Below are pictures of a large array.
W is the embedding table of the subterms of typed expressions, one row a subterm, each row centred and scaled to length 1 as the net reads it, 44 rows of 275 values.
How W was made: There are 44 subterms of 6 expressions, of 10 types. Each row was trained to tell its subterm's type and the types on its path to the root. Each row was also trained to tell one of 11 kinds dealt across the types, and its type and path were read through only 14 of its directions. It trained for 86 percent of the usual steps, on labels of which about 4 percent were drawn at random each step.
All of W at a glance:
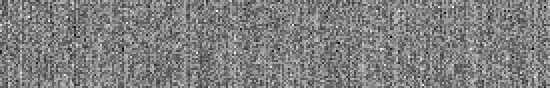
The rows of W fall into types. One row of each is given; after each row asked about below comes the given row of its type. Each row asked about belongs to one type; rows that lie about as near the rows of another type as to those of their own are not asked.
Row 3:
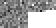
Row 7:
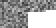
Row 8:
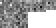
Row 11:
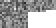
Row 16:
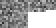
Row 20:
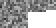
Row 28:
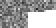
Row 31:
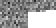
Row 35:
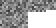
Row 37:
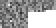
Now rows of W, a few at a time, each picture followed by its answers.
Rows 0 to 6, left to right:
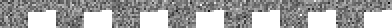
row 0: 7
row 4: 37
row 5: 8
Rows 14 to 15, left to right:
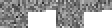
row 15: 8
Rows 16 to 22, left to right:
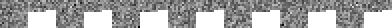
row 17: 28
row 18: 37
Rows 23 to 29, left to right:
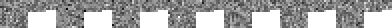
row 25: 35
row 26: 11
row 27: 16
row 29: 16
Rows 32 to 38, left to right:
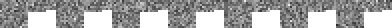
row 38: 35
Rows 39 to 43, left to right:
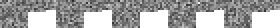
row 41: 7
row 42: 28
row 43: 7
